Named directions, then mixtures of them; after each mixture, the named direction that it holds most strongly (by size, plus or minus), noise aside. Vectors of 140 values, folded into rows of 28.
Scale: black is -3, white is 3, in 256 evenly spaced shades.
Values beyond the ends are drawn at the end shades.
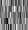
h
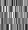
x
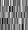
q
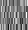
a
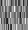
h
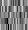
h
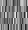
a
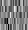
h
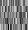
a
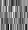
x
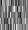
h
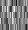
x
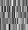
x
